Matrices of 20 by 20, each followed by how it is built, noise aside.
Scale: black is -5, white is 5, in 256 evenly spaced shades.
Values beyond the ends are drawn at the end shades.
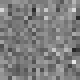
low rank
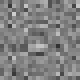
low rank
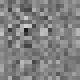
low rank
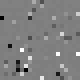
sparse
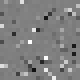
sparse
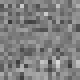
low rank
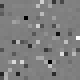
sparse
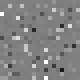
sparse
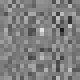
low rank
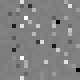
sparse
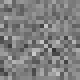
low rank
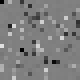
sparse
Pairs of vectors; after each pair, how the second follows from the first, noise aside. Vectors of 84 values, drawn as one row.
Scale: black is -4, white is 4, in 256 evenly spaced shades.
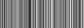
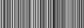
reversed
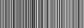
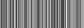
shuffled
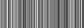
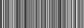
reversed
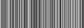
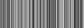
shuffled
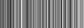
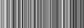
reversed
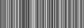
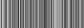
shuffled
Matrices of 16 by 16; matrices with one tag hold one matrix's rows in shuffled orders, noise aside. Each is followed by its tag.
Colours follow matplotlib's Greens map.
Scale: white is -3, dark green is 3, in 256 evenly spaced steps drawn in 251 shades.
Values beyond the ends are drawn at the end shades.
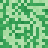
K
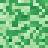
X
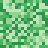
K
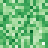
K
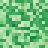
X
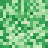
K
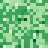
K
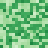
X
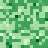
X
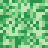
K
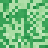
K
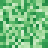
K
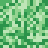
K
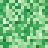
K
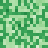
K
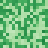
K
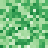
X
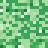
X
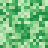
X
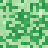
X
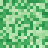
K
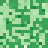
X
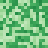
X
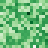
X
